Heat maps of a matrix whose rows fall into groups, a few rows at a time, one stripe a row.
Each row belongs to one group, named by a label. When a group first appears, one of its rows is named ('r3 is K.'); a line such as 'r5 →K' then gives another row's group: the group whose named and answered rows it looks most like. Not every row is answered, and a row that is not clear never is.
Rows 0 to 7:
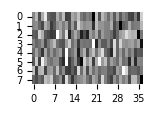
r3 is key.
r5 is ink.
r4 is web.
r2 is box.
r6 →box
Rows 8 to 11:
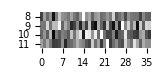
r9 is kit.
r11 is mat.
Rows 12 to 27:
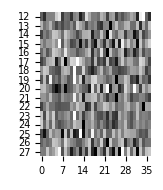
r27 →kit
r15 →kit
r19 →ink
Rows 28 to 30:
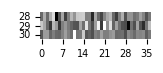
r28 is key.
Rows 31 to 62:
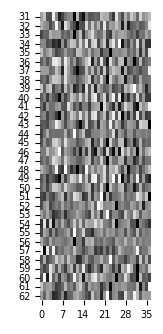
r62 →mat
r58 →web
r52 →web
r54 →ink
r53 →mat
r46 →kit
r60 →ink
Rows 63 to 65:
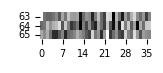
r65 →mat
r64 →kit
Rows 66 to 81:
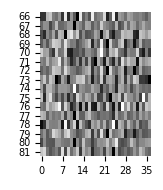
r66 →box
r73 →key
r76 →kit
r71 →kit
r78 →box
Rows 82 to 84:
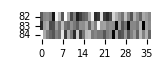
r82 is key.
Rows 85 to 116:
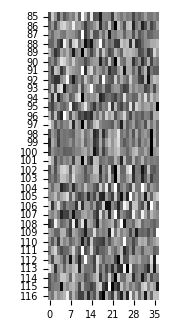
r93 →key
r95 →key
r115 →key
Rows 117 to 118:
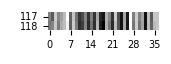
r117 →kit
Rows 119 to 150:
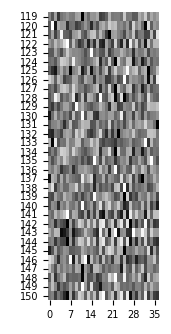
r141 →kit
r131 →key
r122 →kit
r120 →ink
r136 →mat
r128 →box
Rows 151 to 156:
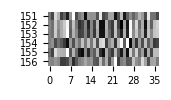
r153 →kit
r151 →box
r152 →kit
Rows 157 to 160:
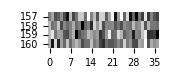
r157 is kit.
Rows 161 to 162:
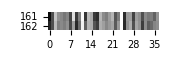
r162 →box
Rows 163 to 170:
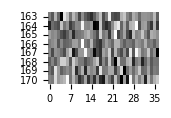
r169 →box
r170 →kit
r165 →mat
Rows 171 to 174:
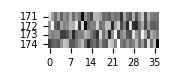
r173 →mat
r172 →web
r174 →web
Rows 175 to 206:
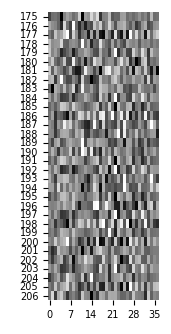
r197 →mat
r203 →mat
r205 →kit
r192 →mat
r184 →mat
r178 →ink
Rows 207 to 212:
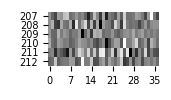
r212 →box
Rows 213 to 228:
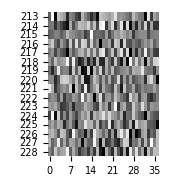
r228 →kit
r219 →box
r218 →kit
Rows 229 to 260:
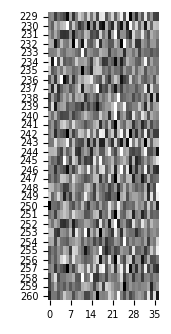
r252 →mat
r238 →web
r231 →mat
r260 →web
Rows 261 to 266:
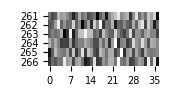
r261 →web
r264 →mat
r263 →key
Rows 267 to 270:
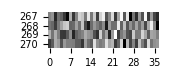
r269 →mat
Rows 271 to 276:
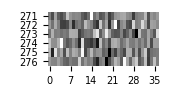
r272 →mat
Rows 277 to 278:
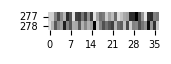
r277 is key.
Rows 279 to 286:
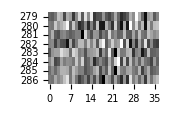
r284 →web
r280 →kit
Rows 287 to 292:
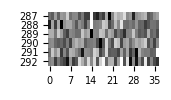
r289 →ink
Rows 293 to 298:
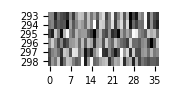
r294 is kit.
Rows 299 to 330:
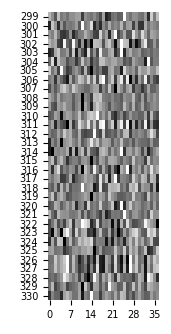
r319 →ink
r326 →kit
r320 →box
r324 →key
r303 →box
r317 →mat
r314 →box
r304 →ink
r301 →mat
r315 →ink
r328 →web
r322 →key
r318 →web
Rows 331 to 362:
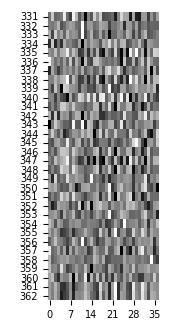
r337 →web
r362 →mat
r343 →box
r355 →mat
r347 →kit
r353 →key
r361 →mat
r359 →ink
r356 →box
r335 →kit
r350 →key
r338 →kit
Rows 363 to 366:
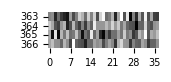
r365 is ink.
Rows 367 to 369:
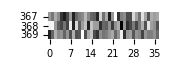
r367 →mat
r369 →box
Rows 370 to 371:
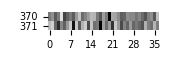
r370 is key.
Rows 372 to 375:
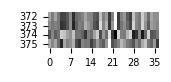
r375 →key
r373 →mat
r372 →mat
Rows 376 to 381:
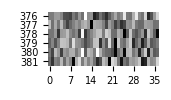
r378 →web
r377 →ink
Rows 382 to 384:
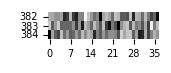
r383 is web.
